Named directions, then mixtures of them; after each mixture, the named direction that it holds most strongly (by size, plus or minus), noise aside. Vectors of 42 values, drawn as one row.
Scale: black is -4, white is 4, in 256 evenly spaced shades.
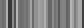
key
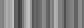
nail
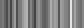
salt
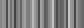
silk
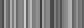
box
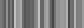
silk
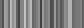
box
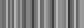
silk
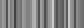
silk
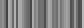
key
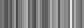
salt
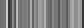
key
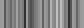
box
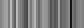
salt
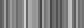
box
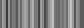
silk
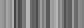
nail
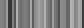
key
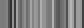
key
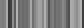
key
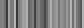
salt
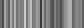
box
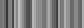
nail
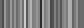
box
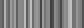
box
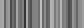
box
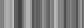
nail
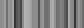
silk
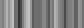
nail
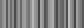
silk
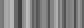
nail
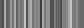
box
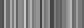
box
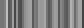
key
